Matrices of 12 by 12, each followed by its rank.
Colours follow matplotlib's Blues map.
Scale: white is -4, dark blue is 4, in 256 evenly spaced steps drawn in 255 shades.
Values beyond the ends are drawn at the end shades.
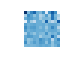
two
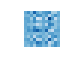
two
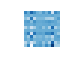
two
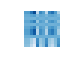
one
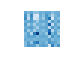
two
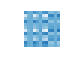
one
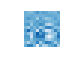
two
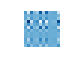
one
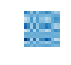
one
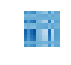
one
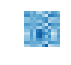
two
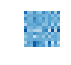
two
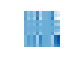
one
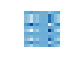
one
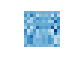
two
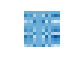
one
